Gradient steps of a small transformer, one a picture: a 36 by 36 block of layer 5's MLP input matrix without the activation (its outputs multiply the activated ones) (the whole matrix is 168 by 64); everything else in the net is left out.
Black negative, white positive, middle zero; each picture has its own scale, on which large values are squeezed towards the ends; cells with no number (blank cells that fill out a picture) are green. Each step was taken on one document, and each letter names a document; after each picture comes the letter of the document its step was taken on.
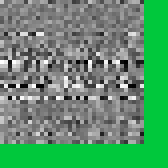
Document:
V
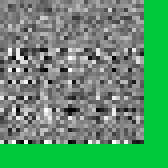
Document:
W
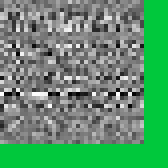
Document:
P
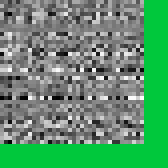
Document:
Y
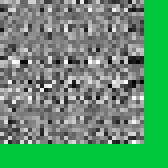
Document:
W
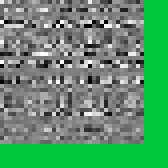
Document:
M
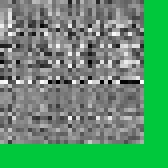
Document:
M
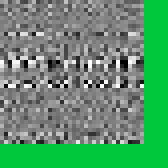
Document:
V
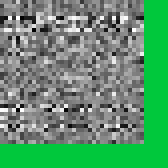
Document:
P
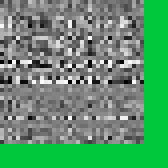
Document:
M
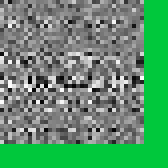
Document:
W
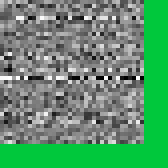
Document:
Y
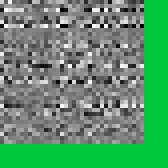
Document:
M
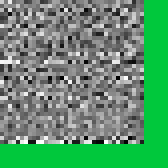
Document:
Y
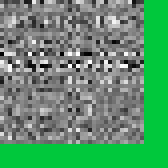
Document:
M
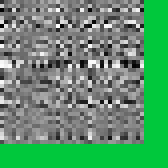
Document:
M
